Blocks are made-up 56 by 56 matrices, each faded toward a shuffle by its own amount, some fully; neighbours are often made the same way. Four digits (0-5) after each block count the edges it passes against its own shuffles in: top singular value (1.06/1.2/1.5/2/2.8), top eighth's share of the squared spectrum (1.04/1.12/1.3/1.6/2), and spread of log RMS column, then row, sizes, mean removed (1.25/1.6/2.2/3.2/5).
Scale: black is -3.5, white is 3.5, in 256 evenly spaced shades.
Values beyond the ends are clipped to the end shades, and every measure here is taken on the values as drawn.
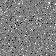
1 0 0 0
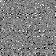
3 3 1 2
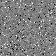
0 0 0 0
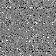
3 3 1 2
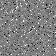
0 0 0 0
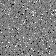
0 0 0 0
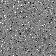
0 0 0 0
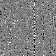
3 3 2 0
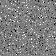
0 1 0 0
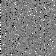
2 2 2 0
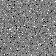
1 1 0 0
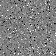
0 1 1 0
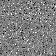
0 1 0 0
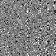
3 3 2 0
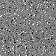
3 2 0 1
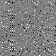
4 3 1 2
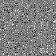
4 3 2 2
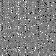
3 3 1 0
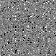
3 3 1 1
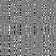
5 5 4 2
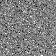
1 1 0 0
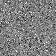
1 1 0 0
